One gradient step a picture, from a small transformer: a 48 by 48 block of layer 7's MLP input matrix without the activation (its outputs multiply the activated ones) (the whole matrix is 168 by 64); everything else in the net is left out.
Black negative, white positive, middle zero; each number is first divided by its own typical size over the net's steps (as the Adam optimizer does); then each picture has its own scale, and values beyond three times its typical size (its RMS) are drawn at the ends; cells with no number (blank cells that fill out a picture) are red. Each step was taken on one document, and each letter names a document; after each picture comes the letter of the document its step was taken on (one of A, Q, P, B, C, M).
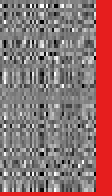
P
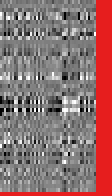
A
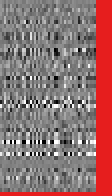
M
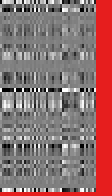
A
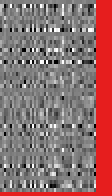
P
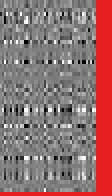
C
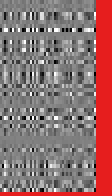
P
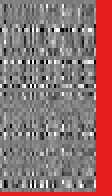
P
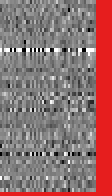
M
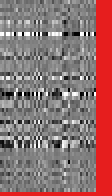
A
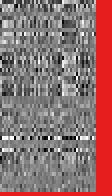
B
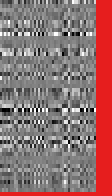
A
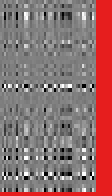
C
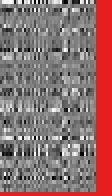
A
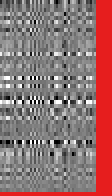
M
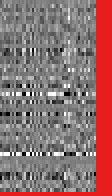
M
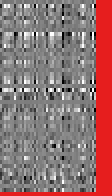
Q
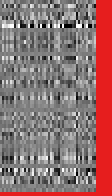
B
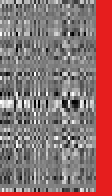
A
